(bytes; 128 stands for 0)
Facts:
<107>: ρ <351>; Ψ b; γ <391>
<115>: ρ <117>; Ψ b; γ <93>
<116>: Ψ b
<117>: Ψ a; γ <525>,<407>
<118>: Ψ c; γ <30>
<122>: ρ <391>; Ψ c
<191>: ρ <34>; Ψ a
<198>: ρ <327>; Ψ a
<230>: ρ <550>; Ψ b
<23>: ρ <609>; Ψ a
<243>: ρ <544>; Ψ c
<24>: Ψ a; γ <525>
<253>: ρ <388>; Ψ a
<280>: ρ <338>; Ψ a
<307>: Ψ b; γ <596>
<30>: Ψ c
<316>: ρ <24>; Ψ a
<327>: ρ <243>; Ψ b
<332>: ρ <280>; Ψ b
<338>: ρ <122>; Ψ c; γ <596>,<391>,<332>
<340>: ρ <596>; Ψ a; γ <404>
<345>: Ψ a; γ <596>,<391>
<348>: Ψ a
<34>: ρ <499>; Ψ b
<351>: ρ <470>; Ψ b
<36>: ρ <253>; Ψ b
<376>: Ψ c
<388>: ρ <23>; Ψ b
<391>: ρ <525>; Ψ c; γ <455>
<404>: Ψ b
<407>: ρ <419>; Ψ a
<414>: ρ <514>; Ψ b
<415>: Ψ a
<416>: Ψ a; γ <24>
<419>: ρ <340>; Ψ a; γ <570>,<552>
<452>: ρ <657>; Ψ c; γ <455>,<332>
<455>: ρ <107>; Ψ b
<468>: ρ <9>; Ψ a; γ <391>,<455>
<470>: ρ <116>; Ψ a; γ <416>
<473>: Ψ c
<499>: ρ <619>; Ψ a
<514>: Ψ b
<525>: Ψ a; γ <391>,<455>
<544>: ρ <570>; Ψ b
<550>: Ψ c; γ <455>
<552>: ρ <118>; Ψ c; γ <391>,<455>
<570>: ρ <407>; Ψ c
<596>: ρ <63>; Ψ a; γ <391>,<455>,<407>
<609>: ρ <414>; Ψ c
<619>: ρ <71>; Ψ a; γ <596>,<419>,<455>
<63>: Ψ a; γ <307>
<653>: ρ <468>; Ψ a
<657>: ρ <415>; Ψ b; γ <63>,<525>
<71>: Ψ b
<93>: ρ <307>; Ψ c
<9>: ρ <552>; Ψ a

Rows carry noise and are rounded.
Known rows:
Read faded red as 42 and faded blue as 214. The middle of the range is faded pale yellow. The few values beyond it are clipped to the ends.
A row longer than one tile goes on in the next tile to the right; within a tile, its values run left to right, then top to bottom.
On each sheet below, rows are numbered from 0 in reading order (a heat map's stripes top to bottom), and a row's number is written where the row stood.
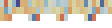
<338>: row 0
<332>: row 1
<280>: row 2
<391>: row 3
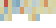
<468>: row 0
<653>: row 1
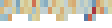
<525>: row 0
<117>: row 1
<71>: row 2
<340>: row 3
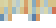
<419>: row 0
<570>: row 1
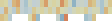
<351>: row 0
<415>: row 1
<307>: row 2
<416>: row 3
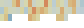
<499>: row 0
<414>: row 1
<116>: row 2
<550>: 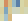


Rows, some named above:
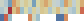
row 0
<340>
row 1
<93>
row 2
<407>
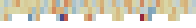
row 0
<198>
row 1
<419>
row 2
<455>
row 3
<115>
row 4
<327>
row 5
<118>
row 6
<230>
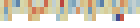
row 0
<550>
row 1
<388>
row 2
<619>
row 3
<452>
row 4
<455>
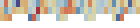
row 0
<338>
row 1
<340>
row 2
<404>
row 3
<470>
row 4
<391>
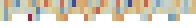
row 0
<552>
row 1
<30>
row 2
<338>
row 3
<609>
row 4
<338>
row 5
<107>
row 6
<596>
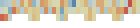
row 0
<122>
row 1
<544>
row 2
<550>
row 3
<327>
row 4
<23>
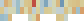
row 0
<24>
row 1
<657>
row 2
<243>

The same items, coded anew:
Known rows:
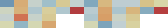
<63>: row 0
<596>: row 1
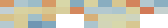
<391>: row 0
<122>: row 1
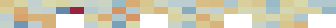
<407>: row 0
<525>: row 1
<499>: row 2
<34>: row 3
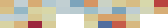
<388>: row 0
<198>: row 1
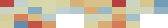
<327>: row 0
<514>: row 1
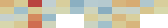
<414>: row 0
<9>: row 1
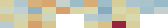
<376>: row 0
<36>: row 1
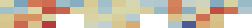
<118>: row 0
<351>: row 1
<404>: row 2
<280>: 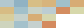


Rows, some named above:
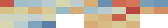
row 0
<455>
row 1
<30>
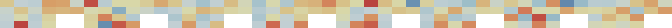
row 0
<552>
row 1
<327>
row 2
<107>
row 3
<619>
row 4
<609>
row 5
<657>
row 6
<93>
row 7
<24>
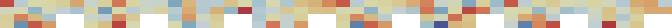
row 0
<327>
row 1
<23>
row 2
<596>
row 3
<619>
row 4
<327>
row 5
<404>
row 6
<544>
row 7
<550>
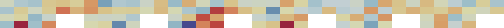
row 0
<338>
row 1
<332>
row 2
<340>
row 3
<253>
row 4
<525>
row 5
<307>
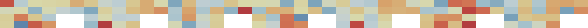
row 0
<327>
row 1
<452>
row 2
<596>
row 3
<115>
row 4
<552>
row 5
<118>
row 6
<419>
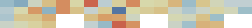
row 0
<470>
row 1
<243>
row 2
<230>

